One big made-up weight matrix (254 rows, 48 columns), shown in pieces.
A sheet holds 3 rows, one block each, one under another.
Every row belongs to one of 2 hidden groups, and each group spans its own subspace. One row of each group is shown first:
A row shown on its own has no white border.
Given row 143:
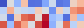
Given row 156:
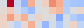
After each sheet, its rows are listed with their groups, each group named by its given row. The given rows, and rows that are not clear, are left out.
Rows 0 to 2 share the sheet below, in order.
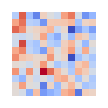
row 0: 156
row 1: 156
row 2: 143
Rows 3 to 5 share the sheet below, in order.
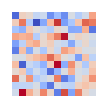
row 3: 143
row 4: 143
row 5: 143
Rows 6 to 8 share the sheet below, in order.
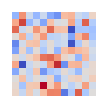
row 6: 156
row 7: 143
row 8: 143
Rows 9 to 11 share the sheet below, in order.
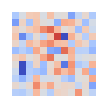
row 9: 143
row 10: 143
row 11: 156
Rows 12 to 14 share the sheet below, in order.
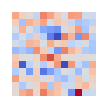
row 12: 143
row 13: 143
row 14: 143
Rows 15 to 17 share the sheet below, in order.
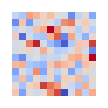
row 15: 143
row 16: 156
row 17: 143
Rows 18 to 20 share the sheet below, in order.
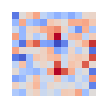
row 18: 143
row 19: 156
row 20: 156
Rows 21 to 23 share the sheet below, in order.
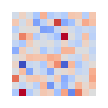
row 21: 143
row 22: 143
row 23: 143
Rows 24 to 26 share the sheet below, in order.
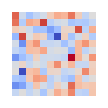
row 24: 143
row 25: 156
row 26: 156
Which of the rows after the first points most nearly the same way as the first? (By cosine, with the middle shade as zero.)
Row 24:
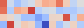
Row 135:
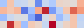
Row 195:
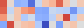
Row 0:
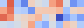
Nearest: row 195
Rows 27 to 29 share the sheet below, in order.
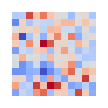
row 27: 143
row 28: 143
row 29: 156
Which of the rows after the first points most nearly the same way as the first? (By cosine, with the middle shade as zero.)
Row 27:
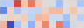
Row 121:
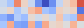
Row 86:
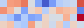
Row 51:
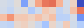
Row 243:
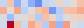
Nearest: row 51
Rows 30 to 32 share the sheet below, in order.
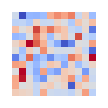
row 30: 156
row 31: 156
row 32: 156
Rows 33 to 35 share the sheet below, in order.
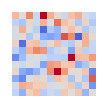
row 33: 143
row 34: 156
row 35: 156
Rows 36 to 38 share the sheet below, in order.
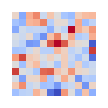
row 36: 156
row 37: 156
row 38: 143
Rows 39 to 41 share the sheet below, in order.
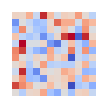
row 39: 143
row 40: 156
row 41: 156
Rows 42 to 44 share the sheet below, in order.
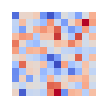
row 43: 143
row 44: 143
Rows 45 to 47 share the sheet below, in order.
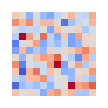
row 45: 143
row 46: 143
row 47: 156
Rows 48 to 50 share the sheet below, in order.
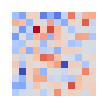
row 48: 156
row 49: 143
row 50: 156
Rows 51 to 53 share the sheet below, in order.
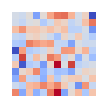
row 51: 156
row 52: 143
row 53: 143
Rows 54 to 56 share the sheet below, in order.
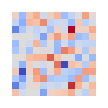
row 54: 156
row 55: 143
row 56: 156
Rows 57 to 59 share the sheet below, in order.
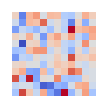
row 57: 156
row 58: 156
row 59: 143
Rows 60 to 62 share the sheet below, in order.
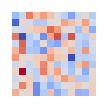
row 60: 143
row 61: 156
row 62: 156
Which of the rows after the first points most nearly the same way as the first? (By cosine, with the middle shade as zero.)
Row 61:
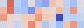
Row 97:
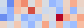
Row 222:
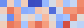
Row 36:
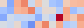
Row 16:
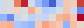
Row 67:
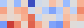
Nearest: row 222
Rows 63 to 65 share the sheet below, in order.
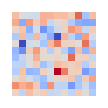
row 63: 143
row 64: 156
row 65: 156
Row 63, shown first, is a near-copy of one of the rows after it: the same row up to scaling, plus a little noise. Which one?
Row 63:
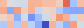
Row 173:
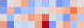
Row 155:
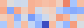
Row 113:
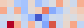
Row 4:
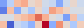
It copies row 155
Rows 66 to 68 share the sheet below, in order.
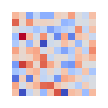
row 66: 143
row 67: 143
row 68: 143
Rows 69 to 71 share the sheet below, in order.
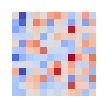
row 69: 156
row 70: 156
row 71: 156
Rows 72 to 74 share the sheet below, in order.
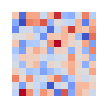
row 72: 156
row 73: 156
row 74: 143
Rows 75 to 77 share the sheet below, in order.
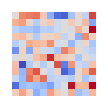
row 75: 156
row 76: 143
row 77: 156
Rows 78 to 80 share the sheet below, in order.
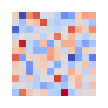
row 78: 156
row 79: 156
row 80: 143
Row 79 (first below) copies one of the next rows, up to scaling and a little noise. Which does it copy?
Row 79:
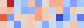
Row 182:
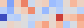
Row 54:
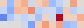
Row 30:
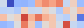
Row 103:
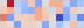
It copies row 103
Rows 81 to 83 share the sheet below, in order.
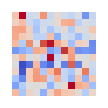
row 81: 156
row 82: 143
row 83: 156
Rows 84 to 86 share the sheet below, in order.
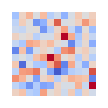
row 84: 143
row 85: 143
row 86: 156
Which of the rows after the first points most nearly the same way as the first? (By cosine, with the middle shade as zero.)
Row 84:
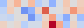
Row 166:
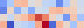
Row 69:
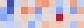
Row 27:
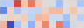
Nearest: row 27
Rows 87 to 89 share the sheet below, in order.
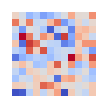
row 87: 143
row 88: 156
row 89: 143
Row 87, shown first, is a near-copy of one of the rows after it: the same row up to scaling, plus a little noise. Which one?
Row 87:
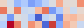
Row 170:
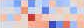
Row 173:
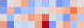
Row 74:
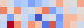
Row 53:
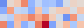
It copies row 74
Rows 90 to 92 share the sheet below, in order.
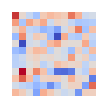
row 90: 143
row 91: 156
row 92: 156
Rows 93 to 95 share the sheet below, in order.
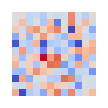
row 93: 156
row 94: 143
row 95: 143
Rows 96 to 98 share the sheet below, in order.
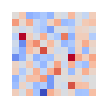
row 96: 143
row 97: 156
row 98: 156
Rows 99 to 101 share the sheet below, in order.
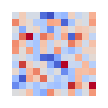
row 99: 143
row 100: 143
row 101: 156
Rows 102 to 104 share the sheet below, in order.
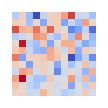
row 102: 156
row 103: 156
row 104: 156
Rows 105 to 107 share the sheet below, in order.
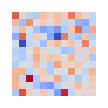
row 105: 143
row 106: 156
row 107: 143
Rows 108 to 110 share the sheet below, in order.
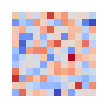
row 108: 143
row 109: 156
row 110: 143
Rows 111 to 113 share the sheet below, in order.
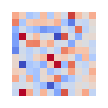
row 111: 143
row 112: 143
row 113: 143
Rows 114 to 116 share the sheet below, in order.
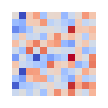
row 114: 156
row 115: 156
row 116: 156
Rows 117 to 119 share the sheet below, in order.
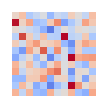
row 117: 143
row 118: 156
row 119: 156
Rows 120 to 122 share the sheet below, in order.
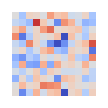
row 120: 143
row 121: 156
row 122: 143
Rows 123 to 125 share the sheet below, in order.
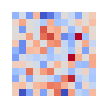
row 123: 143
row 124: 156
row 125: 143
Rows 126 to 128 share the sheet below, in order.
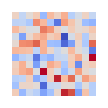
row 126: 143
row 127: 156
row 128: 143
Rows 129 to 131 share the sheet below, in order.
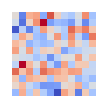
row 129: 156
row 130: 143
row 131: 143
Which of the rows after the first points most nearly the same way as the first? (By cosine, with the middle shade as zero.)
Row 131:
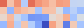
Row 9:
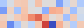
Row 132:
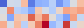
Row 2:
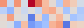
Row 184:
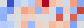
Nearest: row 2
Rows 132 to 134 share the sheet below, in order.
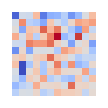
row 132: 143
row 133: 143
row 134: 156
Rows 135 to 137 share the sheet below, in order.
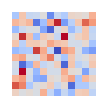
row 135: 143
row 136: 143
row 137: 156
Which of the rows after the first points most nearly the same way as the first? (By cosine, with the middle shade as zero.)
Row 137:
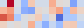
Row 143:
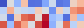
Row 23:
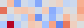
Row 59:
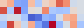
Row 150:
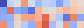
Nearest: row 59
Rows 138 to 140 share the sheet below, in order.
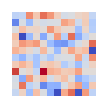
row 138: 143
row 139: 156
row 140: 143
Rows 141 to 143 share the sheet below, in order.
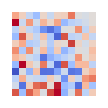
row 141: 143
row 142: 143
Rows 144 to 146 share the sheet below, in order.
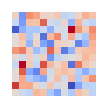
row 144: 156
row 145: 143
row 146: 156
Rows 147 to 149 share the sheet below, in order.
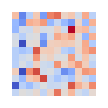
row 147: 156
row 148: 156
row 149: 156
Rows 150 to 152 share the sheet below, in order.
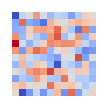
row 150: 143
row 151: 143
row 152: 143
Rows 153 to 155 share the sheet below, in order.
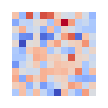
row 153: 143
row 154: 156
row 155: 143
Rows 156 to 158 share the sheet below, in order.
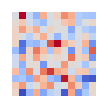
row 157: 156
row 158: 143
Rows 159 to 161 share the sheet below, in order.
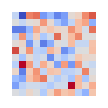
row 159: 156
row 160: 143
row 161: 156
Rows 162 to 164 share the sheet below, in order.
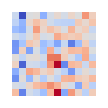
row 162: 156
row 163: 143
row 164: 143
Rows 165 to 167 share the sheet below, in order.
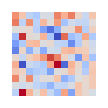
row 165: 143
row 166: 143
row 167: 143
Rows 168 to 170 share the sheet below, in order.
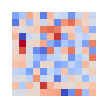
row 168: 143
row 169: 156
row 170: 143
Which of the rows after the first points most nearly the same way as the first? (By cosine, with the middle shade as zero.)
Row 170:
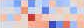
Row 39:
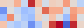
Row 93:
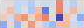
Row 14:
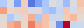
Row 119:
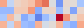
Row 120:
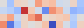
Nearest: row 14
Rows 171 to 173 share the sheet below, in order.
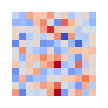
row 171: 143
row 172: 143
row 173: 143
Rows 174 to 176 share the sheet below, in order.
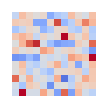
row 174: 143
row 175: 156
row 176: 143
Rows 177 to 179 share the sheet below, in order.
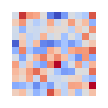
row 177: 156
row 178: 143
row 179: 156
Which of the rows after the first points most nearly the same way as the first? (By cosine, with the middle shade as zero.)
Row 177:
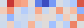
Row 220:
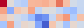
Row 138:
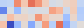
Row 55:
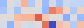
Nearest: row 55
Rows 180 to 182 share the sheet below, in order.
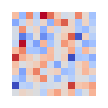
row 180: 143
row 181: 156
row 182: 156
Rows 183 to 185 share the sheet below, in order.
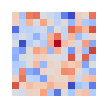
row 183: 156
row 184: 156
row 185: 156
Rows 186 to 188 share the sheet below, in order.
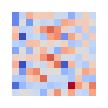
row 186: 143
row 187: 143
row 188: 156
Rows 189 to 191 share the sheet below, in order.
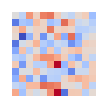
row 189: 143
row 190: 143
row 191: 143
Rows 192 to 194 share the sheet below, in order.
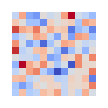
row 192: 156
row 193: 143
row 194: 156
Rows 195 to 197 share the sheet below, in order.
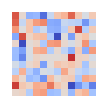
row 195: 143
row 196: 156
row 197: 156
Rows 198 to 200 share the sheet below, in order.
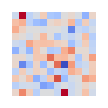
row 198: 156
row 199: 143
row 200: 143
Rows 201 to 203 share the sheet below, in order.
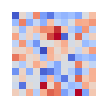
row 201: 143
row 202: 156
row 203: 143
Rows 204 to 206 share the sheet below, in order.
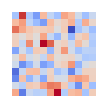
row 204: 156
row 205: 143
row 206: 143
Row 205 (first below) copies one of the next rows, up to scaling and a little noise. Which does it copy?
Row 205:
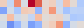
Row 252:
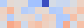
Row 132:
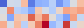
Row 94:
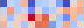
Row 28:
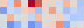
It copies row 28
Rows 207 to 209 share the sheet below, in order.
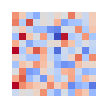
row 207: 143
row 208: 143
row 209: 156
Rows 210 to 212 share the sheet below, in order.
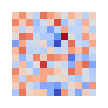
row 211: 156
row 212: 143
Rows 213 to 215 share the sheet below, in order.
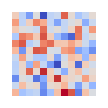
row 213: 143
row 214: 143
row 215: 143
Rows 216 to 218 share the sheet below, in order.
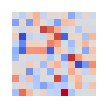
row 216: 143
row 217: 156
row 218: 143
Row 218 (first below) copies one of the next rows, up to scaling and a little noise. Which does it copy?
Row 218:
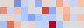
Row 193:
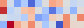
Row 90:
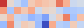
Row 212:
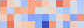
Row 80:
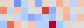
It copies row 80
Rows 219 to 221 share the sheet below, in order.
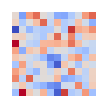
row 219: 156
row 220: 143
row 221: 143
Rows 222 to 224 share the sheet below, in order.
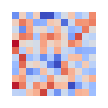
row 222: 143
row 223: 143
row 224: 156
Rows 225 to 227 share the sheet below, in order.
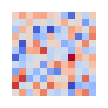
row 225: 156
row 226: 156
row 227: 156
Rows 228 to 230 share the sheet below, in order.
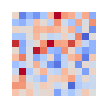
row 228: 156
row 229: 143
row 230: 156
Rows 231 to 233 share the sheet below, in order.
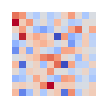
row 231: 143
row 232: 143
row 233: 143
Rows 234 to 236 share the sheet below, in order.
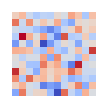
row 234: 143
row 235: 143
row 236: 143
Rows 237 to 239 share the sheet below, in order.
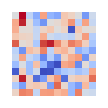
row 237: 156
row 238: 143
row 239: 143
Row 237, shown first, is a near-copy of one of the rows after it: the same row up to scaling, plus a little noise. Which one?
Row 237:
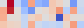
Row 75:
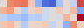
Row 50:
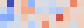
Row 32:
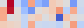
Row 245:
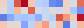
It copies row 32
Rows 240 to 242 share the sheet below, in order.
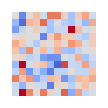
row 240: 156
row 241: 143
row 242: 143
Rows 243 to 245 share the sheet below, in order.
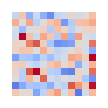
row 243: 143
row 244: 156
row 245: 156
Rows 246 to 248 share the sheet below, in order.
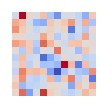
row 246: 156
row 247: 143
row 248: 156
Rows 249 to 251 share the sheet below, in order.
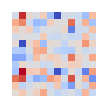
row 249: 156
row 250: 156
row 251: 156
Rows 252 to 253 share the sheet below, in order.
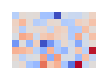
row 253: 143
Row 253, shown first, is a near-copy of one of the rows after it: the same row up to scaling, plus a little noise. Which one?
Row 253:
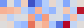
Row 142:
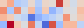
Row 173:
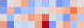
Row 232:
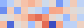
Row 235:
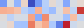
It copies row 235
